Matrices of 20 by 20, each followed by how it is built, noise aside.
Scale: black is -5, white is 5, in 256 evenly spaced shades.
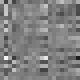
low rank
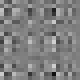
low rank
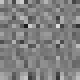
low rank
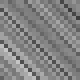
Toeplitz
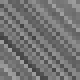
Toeplitz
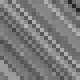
Toeplitz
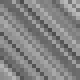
Toeplitz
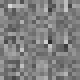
low rank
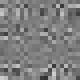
low rank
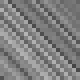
Toeplitz
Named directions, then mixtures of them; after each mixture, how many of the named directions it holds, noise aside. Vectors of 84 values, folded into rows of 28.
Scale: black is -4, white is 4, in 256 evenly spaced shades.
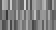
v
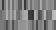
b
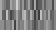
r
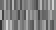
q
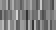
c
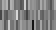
two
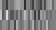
three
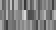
three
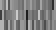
two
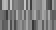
one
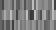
three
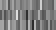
one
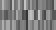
two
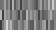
one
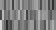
one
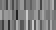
one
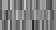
two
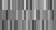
one
